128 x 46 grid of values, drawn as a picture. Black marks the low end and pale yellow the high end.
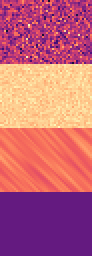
It is made of 4 by 1 panels. Panel 1,1: middling, fine-grained, strong in contrast. Panel 2,1: very high, fine-grained, faint in contrast. Panel 3,1: high, slanting down to the right, faint in contrast. Panel 4,1: low, flat.
